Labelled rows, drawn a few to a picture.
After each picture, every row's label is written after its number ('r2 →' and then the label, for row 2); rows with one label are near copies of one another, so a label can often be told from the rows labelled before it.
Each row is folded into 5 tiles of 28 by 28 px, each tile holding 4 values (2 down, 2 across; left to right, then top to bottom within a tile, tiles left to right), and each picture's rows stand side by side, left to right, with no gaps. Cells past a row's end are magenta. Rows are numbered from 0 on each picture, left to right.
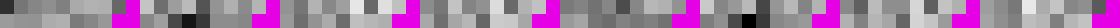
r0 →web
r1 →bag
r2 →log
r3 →log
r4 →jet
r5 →bag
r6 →log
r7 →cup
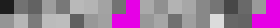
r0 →web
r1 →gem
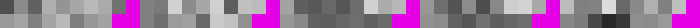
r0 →web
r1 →log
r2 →jet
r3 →jet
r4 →bag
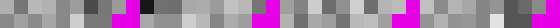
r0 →gem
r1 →web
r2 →log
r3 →gem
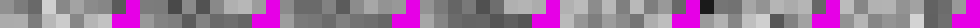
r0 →cup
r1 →jet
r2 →jet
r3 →jet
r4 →cup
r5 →web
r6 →gem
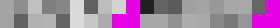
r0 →log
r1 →web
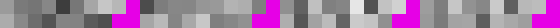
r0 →jet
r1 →web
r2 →log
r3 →log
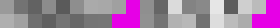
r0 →jet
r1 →log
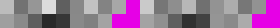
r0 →bag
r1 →bag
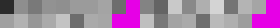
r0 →web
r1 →log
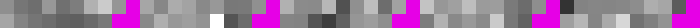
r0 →jet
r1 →gem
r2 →bag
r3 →gem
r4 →web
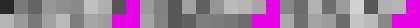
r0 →web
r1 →jet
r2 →log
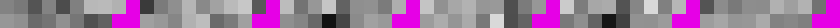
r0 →jet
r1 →web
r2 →bag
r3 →gem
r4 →bag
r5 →web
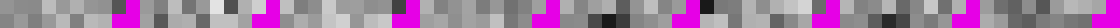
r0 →cup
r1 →log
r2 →cup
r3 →gem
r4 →bag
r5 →web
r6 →bag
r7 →jet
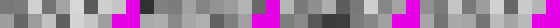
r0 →log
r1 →web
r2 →bag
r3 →log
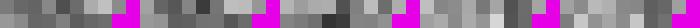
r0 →jet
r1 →jet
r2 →bag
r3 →gem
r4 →gem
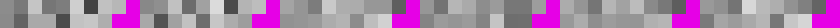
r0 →log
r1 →log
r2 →cup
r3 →gem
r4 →cup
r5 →cup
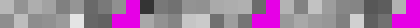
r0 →gem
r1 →web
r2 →gem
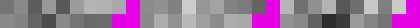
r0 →jet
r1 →cup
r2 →bag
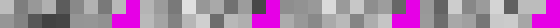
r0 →bag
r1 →cup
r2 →cup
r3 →log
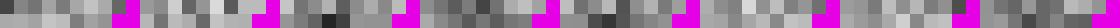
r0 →web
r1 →log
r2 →bag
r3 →jet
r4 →bag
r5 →cup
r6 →cup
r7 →jet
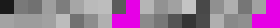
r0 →web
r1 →bag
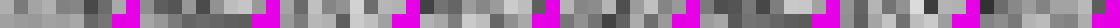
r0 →gem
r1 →jet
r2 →log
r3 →web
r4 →bag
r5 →jet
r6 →log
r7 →web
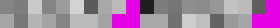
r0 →log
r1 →web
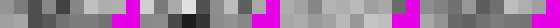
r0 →jet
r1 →bag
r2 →cup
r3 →jet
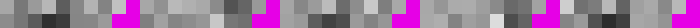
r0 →bag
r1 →gem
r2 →bag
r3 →gem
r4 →bag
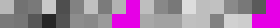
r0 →bag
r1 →cup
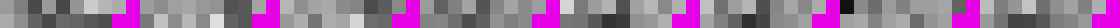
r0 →jet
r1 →gem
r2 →gem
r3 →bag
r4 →bag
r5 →bag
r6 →web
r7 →bag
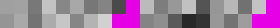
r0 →cup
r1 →bag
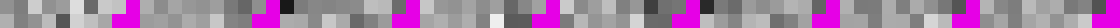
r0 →log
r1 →gem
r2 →web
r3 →gem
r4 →gem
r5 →web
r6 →cup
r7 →cup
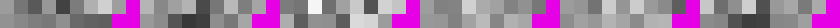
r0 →jet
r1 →bag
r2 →log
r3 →cup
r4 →cup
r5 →bag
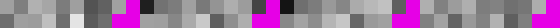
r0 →gem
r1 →web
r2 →web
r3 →gem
